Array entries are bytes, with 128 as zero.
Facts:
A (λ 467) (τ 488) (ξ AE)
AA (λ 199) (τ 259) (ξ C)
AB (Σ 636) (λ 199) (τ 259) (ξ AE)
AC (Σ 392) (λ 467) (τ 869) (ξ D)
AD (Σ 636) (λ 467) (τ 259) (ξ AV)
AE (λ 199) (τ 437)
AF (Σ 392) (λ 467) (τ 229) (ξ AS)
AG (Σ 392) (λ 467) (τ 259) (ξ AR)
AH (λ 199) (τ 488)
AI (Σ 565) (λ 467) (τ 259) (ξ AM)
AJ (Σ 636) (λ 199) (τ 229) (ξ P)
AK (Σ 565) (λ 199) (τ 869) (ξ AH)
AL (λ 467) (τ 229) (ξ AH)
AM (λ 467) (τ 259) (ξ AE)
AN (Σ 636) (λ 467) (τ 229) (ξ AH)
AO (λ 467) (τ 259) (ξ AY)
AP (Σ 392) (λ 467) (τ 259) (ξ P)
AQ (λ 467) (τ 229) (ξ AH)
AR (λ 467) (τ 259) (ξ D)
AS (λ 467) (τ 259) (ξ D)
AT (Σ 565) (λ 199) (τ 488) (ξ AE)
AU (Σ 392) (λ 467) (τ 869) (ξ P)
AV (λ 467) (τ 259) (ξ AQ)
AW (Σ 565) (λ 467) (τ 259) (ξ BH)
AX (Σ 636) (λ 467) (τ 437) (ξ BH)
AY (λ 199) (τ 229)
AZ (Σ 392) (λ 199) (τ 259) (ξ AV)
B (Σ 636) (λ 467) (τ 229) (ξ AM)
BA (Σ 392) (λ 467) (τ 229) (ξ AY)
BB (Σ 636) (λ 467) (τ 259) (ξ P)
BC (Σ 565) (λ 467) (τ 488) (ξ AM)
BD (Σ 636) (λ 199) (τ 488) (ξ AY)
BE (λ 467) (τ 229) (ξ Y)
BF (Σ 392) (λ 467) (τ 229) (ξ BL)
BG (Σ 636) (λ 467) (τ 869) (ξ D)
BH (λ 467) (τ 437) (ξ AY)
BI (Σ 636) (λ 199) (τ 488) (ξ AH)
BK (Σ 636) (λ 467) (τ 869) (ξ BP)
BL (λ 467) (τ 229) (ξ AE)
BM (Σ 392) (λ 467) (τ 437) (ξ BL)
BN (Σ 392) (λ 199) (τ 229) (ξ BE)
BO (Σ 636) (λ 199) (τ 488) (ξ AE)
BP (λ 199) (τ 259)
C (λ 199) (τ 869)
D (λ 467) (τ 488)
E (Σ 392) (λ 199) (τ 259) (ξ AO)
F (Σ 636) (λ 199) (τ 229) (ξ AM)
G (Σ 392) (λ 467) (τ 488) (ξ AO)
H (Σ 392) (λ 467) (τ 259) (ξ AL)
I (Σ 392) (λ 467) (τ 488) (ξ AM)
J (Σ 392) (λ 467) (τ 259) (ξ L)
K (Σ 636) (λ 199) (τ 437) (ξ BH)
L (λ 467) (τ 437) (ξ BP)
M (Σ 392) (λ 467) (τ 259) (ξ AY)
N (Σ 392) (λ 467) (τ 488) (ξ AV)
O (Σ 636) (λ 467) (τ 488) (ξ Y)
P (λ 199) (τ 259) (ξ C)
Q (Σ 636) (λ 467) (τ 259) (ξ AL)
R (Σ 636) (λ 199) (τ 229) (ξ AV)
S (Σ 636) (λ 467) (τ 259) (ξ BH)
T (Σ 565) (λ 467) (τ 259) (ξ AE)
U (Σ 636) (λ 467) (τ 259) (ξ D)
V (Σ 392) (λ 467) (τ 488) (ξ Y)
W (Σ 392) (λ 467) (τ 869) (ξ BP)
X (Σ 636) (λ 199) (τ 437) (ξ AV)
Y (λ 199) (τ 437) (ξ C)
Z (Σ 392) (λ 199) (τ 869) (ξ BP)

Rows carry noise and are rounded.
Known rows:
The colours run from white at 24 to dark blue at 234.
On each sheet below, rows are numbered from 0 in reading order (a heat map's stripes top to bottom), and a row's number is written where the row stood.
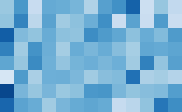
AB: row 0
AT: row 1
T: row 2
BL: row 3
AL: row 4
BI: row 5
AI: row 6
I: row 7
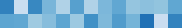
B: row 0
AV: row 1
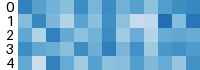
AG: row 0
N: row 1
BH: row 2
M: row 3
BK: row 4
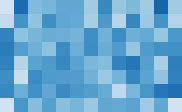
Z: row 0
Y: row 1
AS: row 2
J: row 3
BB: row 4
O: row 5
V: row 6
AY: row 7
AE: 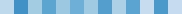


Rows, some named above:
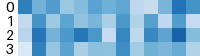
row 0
BM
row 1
AE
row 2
BN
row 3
AK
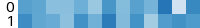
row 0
AV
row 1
M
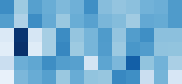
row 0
D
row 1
L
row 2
AZ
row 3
AZ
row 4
AJ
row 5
K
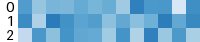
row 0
Q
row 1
BE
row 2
Y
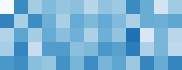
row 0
X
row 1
BL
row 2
BO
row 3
BP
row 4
H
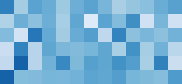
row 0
A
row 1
F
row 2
AX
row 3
AH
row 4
E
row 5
AM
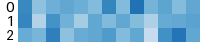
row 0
AO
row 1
BL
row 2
BA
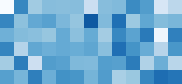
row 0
R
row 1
AW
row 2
AD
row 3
U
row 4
BP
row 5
AU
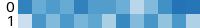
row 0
V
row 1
C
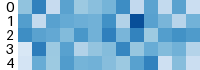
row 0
AT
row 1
S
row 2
M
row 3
AK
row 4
BD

